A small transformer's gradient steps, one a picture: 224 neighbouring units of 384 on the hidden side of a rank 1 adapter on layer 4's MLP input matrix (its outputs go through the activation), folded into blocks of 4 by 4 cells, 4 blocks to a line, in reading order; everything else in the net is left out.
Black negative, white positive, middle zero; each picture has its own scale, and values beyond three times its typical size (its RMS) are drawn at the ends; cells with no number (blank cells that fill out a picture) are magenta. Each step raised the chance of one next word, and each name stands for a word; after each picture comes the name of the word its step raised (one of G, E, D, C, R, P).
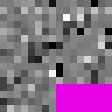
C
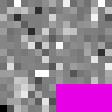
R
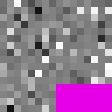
R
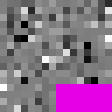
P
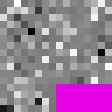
R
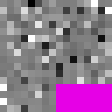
P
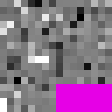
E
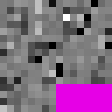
C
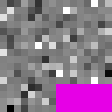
C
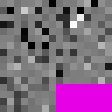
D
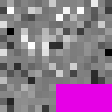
D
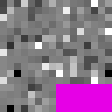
C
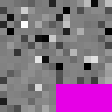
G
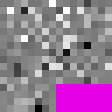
D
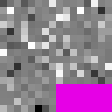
D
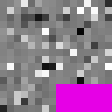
R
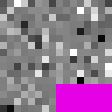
R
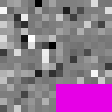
P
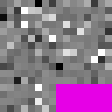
G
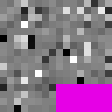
P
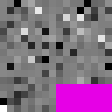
R
